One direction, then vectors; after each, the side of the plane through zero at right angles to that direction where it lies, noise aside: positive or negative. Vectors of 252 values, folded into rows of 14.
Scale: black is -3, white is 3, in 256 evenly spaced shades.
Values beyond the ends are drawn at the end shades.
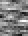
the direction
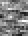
positive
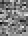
negative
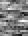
positive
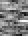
positive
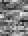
negative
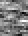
positive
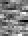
negative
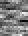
negative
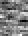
negative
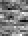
negative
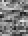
positive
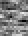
negative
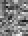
negative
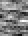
positive
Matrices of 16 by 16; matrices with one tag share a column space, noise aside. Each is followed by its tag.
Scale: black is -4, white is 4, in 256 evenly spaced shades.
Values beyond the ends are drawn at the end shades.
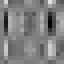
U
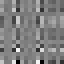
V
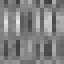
U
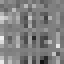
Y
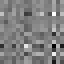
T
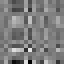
V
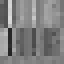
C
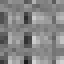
Y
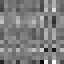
V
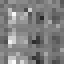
Y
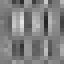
U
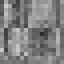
C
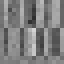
C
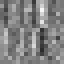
C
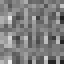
Y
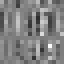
U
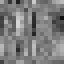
U
